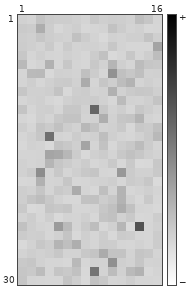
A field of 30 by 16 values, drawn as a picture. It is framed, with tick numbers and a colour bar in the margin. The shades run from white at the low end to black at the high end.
The values are skewed, with a long tail toward high values. Overall the values sit about 20% of the way up the scale. The grain is fine, like static. There are no regular stripes. No overall slope runs across the table.
